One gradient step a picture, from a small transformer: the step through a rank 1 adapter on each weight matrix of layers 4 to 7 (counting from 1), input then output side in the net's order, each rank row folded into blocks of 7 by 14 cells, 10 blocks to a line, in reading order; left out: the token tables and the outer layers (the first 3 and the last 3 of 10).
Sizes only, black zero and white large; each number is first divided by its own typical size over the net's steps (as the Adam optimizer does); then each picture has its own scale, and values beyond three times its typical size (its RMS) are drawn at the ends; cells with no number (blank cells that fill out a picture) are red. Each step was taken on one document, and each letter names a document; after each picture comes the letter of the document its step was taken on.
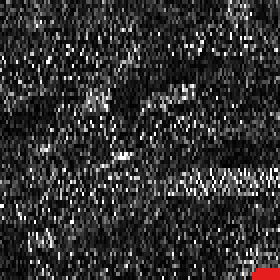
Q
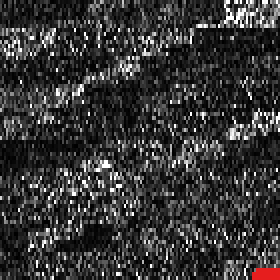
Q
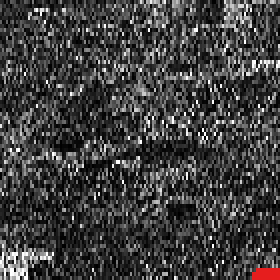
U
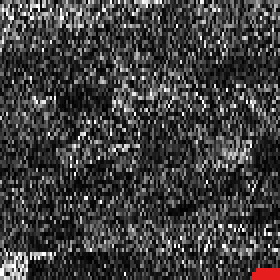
U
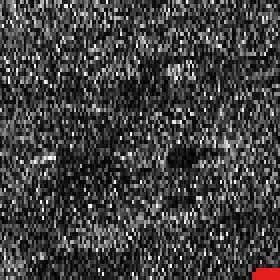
U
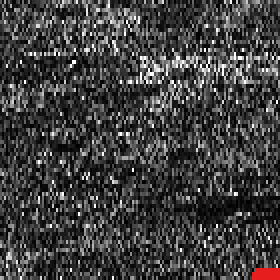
U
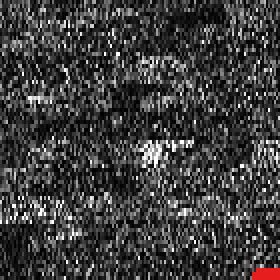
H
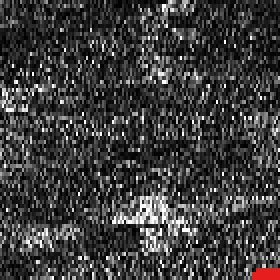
H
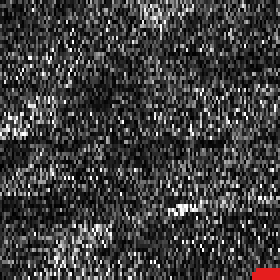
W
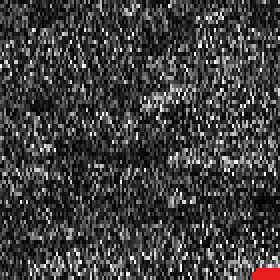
W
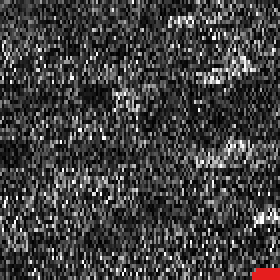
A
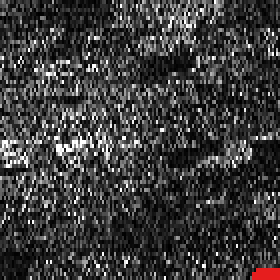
A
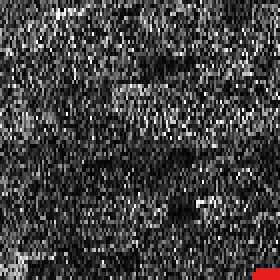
U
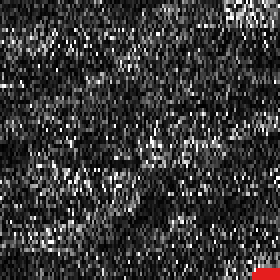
Q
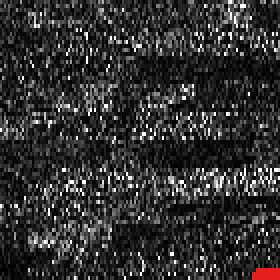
Q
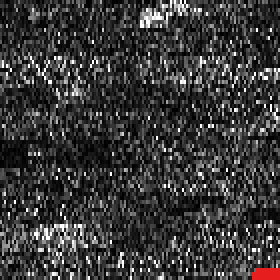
W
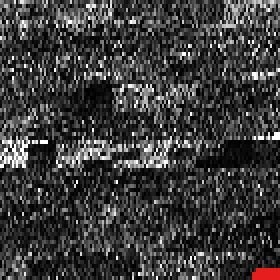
U
